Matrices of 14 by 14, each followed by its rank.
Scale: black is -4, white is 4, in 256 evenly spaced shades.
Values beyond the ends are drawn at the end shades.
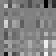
two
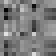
two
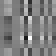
one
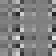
one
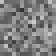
full rank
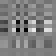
one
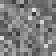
full rank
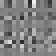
two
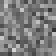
full rank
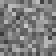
full rank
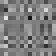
two
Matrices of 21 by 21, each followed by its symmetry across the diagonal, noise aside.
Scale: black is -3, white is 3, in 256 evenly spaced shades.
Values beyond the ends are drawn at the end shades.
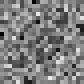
symmetric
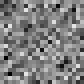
symmetric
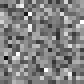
neither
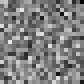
neither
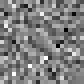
antisymmetric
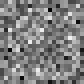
symmetric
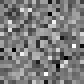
symmetric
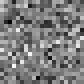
neither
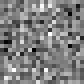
antisymmetric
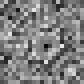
symmetric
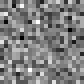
antisymmetric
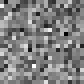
antisymmetric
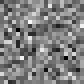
neither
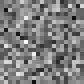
neither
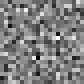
antisymmetric
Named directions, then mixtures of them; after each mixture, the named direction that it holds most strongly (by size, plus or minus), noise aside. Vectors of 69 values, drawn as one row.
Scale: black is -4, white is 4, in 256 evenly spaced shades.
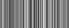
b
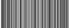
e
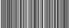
e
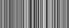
b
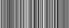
b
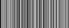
e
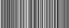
b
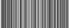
e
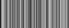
e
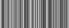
b
